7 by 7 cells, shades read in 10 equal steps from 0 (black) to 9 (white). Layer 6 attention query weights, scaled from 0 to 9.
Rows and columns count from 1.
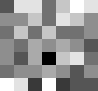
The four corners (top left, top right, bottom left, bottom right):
3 8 9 3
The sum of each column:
35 40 38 35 39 39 33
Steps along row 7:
down down up down up same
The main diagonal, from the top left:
3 5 4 5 7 3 3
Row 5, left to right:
5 3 6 0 7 8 4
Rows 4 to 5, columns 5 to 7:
6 5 3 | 7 8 4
